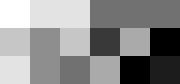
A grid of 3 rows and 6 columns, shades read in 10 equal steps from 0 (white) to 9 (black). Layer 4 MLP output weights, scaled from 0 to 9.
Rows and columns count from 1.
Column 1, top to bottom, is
0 2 1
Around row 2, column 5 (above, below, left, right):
5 9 7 9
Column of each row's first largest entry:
4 6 5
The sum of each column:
3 9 8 15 17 22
